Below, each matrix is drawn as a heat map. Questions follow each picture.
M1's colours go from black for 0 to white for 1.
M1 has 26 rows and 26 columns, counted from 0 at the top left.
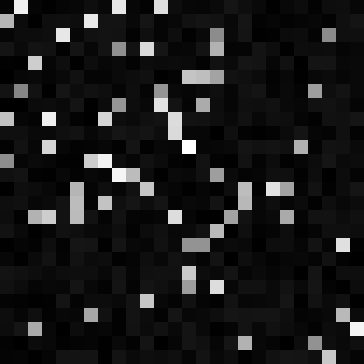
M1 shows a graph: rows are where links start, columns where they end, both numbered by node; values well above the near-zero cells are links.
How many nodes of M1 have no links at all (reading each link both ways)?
1
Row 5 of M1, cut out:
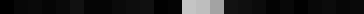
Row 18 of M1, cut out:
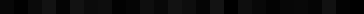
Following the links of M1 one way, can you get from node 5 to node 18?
no
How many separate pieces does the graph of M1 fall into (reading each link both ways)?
2
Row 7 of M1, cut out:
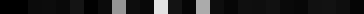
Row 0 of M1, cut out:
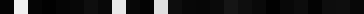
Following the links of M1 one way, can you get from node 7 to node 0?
yes
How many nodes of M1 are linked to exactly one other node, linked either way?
6
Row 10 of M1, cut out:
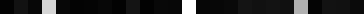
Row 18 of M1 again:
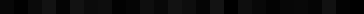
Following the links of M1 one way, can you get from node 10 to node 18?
no
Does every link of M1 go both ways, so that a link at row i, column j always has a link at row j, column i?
yes
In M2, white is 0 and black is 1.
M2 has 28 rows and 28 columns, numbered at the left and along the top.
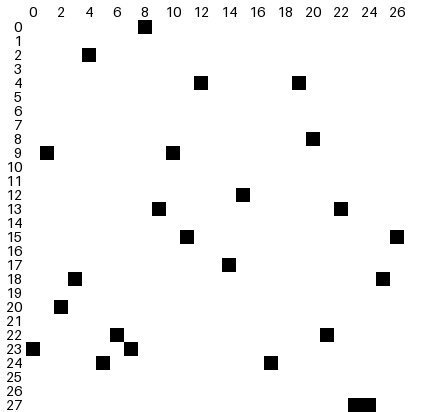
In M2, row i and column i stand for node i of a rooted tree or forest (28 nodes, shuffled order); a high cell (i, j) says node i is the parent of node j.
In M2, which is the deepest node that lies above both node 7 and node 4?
23
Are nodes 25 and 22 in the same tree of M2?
no
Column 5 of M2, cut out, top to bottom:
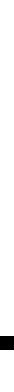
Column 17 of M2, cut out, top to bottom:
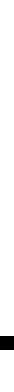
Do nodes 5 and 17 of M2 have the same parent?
yes
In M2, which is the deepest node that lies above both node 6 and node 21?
22
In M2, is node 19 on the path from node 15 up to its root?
no
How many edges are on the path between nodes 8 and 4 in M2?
3
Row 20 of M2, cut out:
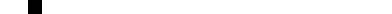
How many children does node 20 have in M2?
1
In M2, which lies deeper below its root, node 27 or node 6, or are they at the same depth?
node 6
